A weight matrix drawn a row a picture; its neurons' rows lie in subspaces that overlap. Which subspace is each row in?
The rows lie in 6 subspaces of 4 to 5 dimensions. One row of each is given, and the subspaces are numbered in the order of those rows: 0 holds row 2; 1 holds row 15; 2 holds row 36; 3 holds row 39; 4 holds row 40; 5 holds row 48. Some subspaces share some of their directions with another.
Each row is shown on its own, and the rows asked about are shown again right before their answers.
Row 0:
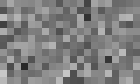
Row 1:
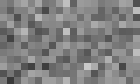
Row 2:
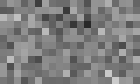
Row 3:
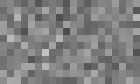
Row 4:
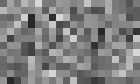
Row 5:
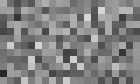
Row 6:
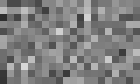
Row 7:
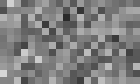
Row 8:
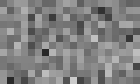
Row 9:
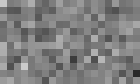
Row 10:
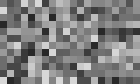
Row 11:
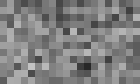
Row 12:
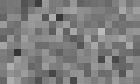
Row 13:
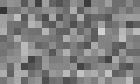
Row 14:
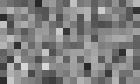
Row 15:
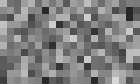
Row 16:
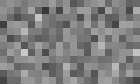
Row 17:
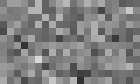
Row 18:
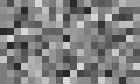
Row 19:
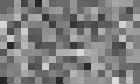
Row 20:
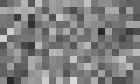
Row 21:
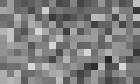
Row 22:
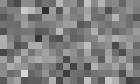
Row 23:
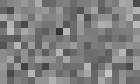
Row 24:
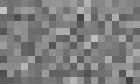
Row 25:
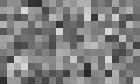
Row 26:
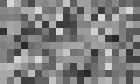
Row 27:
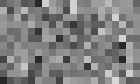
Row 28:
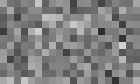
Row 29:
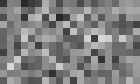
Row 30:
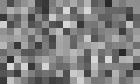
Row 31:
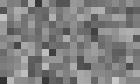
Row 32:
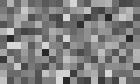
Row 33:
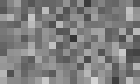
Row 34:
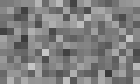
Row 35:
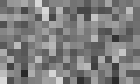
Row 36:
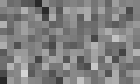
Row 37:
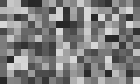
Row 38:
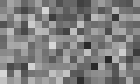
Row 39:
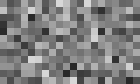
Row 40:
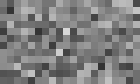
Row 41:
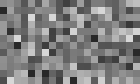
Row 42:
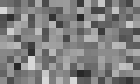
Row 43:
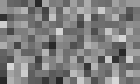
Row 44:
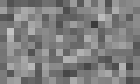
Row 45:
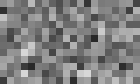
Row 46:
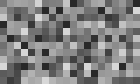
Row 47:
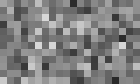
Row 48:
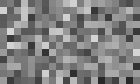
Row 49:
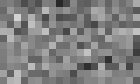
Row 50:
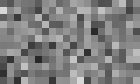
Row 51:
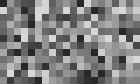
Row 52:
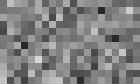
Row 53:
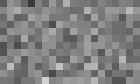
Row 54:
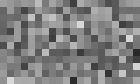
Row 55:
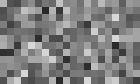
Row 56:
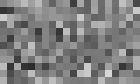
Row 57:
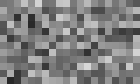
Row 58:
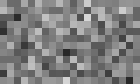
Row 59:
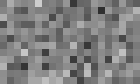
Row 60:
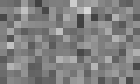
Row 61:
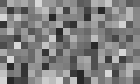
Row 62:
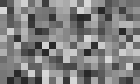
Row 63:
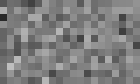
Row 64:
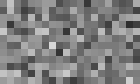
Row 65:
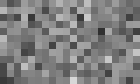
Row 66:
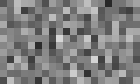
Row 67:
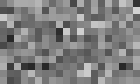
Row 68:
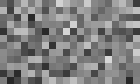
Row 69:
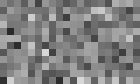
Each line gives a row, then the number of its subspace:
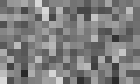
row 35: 2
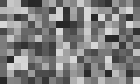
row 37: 3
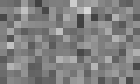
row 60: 5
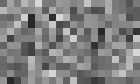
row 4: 1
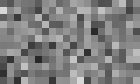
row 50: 3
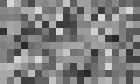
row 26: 3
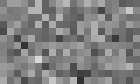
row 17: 3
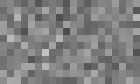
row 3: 2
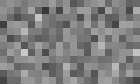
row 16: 2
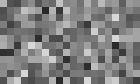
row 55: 3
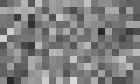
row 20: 1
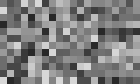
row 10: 3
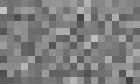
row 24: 0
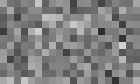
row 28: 0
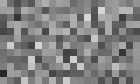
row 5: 0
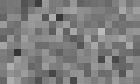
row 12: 1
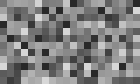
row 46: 2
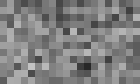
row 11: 2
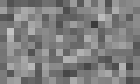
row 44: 4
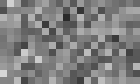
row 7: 3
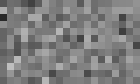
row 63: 1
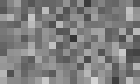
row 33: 1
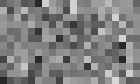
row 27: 0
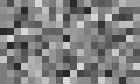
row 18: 5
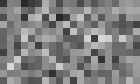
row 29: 1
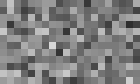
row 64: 4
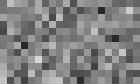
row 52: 3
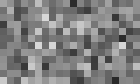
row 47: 0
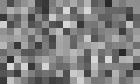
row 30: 0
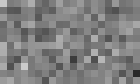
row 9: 1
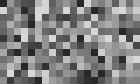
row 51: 1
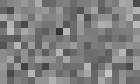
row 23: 4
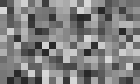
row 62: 0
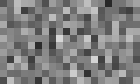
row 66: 0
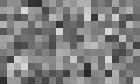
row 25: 3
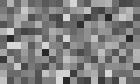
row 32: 5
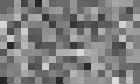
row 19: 5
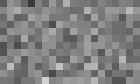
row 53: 1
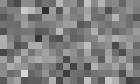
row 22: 3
